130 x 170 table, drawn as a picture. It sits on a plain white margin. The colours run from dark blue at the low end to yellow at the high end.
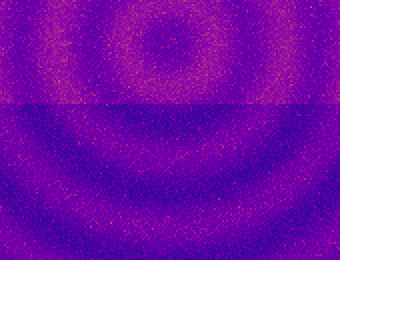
Overall the values sit about 20% of the way up the scale. The top part is higher, up to a seam about 40% of the way down. Concentric rings centre on the top middle.
